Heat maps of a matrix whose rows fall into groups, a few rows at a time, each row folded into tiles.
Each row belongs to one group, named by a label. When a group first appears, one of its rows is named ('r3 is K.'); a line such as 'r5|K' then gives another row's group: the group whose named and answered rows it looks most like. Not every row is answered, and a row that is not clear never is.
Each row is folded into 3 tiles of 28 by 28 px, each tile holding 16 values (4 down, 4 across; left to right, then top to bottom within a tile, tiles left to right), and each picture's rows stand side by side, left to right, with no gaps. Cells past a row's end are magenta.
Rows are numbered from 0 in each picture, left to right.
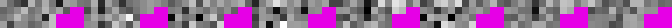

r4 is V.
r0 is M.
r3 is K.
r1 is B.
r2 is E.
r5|E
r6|V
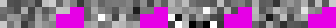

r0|M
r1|K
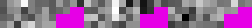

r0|K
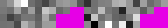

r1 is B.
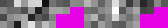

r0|E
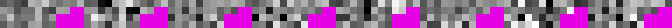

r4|V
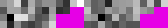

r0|M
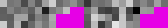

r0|M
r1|K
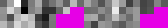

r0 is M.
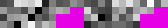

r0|E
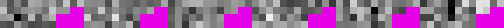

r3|K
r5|V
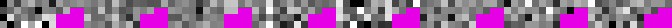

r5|E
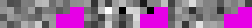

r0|B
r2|K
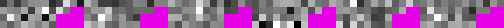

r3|B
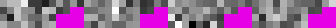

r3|M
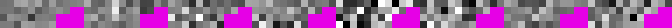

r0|E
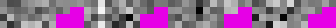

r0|B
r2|V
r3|E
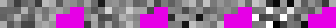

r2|E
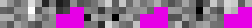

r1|E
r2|V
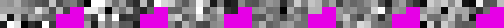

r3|V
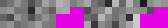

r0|V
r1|M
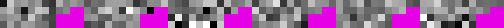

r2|B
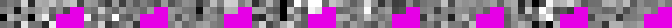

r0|E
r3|V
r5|E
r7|E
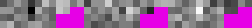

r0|V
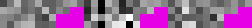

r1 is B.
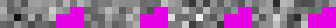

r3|M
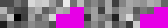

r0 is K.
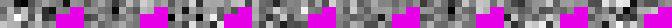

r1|V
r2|E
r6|B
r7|E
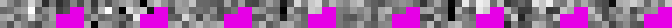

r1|M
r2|K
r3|V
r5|V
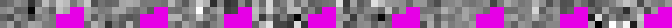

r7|B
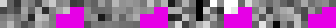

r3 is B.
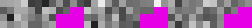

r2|B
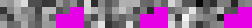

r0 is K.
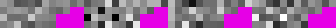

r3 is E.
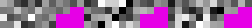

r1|E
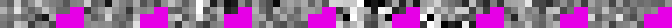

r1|M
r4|K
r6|K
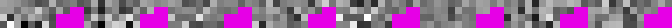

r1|B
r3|M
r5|V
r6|E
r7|M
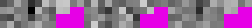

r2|V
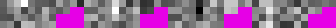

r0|K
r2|V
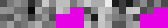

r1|K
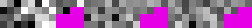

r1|E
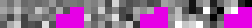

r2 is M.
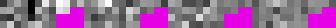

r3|K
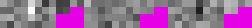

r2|V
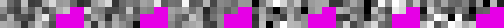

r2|M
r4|V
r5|K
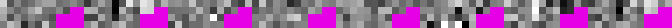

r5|B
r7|V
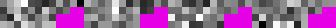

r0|K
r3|B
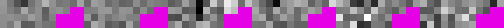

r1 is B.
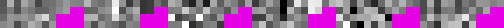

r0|B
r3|V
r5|B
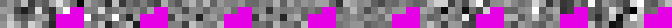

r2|E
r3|E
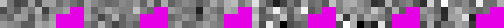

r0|M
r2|V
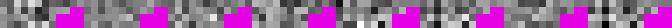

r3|K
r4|B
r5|B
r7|B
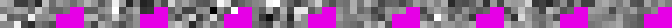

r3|K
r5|K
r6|K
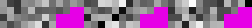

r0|B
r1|E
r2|K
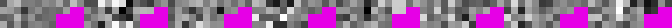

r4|V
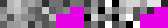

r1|E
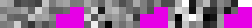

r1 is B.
